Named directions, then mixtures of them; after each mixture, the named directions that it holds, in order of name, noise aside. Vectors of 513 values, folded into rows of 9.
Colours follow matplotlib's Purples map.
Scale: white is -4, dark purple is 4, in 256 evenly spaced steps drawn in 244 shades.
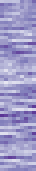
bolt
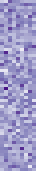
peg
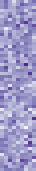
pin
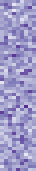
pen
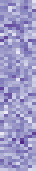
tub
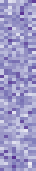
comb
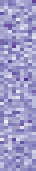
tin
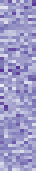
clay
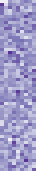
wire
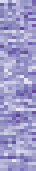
bolt, clay, wire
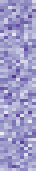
peg, tub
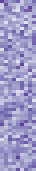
pen, pin, wire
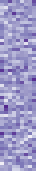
bolt, clay, tub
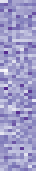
bolt, peg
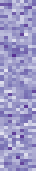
bolt, clay, pen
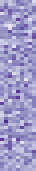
tin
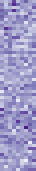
bolt, pen, pin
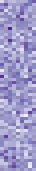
comb, peg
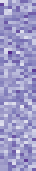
wire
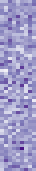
peg, tin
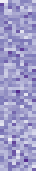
wire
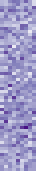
pin, tin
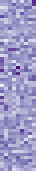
clay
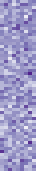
peg, pen, pin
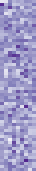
pen, wire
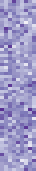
pin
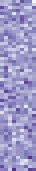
clay, pen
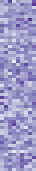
clay, peg, pin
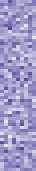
peg, tin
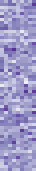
bolt, clay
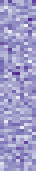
clay, tin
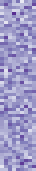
clay, pen
